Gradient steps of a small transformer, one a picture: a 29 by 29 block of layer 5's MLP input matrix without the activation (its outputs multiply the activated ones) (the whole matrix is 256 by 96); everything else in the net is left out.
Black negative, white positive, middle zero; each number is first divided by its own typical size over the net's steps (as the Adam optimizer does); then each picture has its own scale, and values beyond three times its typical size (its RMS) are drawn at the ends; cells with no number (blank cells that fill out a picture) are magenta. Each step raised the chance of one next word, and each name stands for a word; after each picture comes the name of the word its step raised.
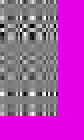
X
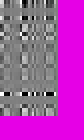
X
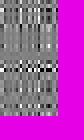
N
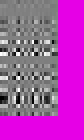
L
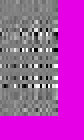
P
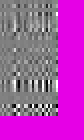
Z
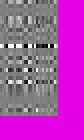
N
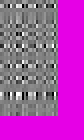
P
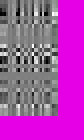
N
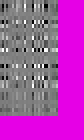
P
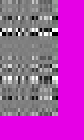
P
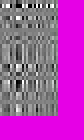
Z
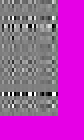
X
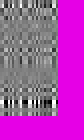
L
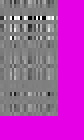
X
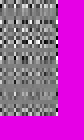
N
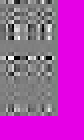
X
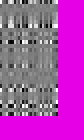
L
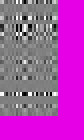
X
